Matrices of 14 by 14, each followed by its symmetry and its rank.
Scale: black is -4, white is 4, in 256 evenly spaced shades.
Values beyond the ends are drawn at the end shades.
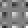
symmetric, rank one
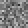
neither, full rank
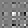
symmetric, rank one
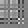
symmetric, rank one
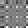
symmetric, rank one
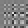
symmetric, rank one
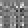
neither, rank two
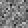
neither, full rank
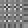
symmetric, rank one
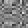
neither, rank two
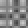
symmetric, rank one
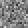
neither, full rank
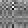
neither, rank two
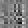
neither, rank two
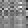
neither, rank two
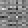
neither, rank two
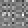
neither, rank two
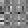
neither, rank two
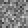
neither, full rank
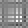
symmetric, rank one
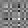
symmetric, rank one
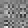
neither, rank two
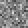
neither, full rank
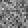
neither, full rank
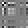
symmetric, rank one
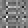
neither, rank two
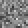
neither, full rank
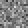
neither, full rank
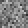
neither, full rank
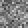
neither, full rank
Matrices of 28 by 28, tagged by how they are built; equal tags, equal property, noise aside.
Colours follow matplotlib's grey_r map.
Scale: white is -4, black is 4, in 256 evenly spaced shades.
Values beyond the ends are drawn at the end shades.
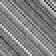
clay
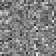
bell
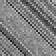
clay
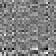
bell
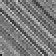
clay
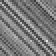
clay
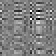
bell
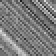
clay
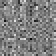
bell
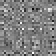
bell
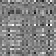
bell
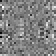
bell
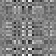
bell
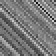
clay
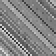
clay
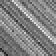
clay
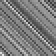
clay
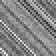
clay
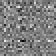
bell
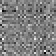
bell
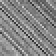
clay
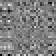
bell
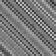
clay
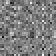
bell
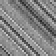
clay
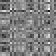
bell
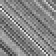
clay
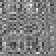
bell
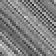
clay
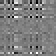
bell
